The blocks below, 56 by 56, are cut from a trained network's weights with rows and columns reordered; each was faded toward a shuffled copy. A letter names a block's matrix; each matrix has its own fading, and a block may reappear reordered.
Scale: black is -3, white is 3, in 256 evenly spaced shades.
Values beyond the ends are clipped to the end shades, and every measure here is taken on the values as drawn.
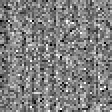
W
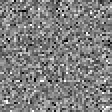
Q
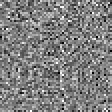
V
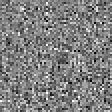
V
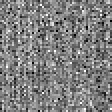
W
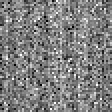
W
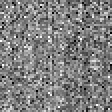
W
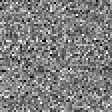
Q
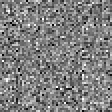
Q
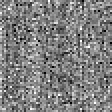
W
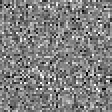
Q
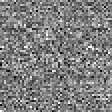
V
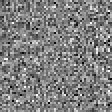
V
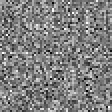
V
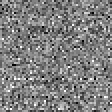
Q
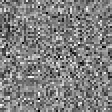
V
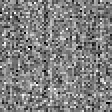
W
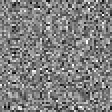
V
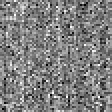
W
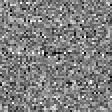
Q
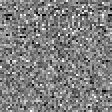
Q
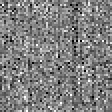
W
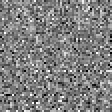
Q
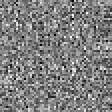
V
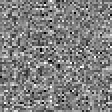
V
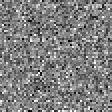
Q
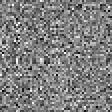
V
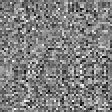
V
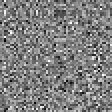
V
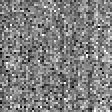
W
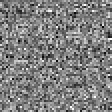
V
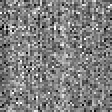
W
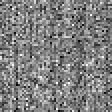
W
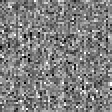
W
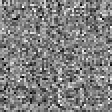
V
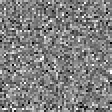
Q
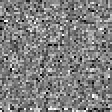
Q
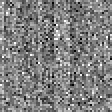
W
